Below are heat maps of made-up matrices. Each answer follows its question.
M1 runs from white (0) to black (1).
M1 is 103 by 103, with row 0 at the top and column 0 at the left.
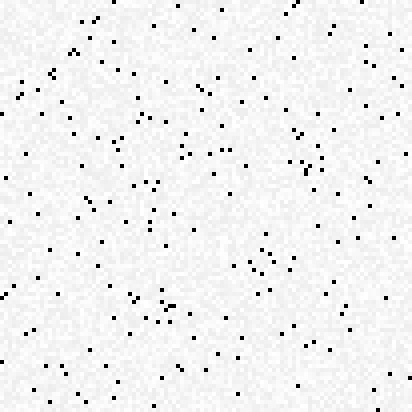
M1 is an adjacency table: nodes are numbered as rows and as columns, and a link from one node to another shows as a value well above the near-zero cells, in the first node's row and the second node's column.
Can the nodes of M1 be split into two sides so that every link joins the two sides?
yes
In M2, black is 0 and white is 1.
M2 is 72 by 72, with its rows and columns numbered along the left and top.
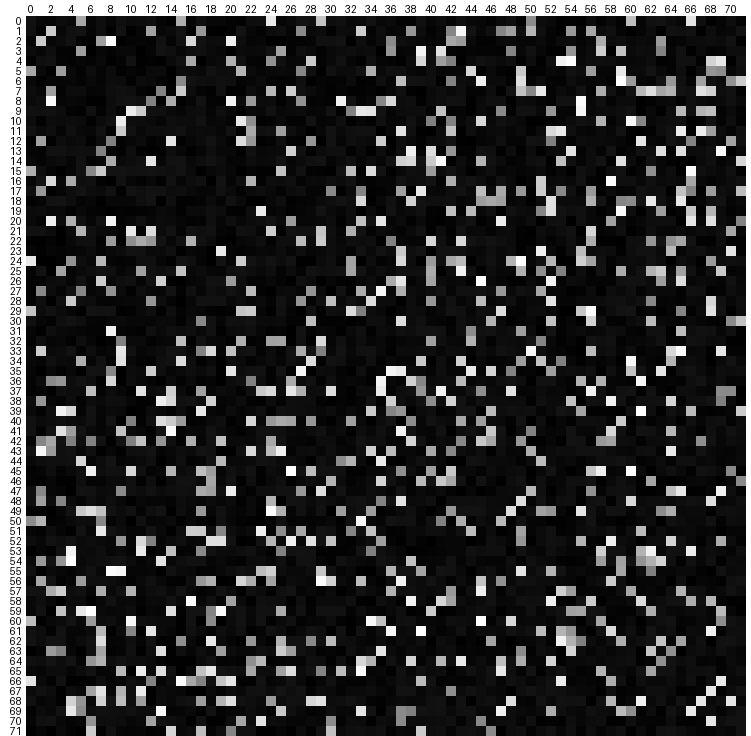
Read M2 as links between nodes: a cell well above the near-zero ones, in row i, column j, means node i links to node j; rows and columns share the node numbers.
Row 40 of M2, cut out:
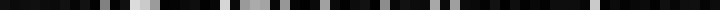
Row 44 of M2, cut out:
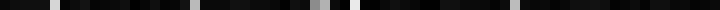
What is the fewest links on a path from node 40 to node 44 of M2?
2
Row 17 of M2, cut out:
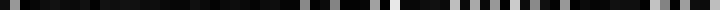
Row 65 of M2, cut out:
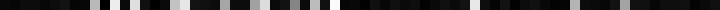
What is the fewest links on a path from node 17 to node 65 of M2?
1
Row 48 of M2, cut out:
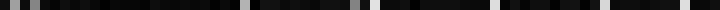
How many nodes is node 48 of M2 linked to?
8
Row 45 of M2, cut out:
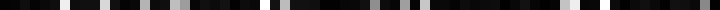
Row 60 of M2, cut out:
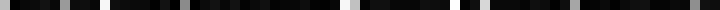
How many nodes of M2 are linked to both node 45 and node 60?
4
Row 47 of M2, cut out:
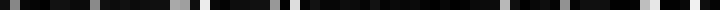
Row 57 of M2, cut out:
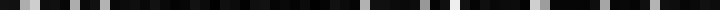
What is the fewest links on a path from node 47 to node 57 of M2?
2
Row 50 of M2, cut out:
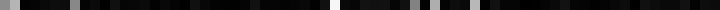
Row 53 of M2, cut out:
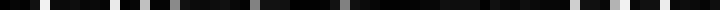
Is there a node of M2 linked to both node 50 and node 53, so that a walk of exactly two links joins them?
no
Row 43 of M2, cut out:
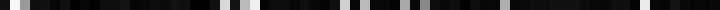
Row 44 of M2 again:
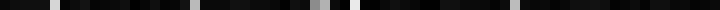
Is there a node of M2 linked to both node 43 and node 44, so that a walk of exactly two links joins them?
no
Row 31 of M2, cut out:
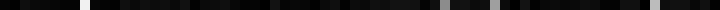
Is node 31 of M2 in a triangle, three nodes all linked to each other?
no
